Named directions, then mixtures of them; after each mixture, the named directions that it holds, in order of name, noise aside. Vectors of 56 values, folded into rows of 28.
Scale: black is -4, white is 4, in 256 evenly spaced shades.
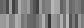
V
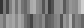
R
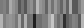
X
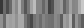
R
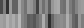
R, V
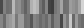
R, V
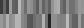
R, V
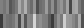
X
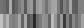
V, X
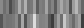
X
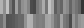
R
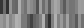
R, V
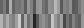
V, X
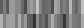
R, X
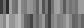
R, V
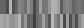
V, X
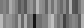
X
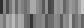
R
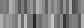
X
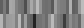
R, X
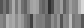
R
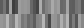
V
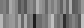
X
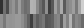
R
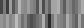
R, V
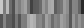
R, X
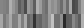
X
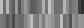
R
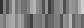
R
